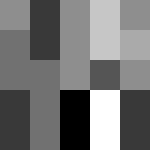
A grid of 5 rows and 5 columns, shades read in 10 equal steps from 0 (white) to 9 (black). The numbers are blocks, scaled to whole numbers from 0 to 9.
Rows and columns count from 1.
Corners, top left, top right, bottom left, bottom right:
4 4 7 7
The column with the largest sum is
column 3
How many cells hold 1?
0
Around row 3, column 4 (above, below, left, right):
2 0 4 4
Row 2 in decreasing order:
7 5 4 3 2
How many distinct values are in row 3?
3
